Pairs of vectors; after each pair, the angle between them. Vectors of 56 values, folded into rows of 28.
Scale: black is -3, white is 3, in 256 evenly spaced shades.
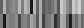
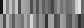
partly aligned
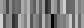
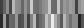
partly opposed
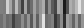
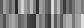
orthogonal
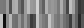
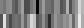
nearly opposite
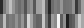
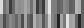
nearly opposite
